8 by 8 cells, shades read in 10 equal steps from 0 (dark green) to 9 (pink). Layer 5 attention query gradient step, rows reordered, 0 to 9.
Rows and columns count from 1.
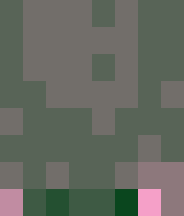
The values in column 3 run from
1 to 4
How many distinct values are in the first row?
2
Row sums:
28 29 28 29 26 25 31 28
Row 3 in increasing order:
3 3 3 3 4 4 4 4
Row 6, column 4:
3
